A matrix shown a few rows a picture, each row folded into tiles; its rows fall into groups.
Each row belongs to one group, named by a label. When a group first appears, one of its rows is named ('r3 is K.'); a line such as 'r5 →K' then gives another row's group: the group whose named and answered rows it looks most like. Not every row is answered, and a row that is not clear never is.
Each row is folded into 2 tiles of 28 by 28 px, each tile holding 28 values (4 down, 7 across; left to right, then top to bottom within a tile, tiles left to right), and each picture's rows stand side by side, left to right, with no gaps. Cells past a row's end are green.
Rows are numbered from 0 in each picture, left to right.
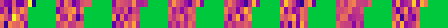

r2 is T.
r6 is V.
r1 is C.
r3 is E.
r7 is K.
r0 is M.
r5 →E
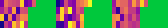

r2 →K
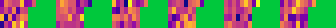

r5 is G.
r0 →T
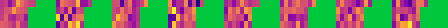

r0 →G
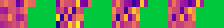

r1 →T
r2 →E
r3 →E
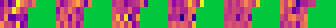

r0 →G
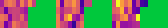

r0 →K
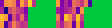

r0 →K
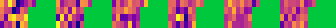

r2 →G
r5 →T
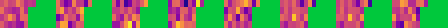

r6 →M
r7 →K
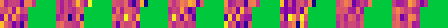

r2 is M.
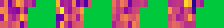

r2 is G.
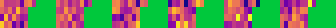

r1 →C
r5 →M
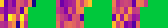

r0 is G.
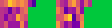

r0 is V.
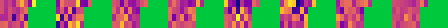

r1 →T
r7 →M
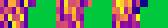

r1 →C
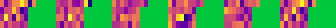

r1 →M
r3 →C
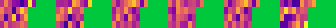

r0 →E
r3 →C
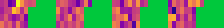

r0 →G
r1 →E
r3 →K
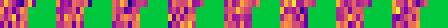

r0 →E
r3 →T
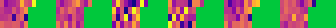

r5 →M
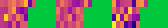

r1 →E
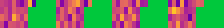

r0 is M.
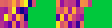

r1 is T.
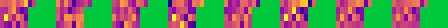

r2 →K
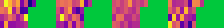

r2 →V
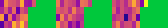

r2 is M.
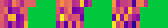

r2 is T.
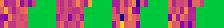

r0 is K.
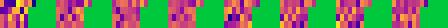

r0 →G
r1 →E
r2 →K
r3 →E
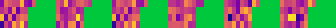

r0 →T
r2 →T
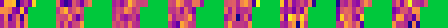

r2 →G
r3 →K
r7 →V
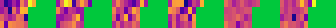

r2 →E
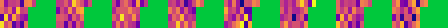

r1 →V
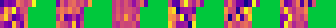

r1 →G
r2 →M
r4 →E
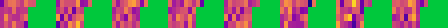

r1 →T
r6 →C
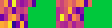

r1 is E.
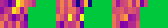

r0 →G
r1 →M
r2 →C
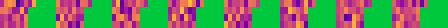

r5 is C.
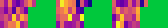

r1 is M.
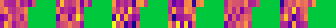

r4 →T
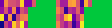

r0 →T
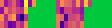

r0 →C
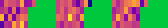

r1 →M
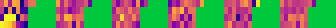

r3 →V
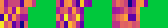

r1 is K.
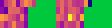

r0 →K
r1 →M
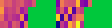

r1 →T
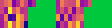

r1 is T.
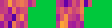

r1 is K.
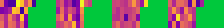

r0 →G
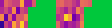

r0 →T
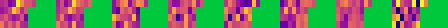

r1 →G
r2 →K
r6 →K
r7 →K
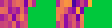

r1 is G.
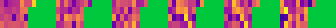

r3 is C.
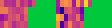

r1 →K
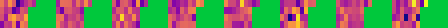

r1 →K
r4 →V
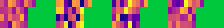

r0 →K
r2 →G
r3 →G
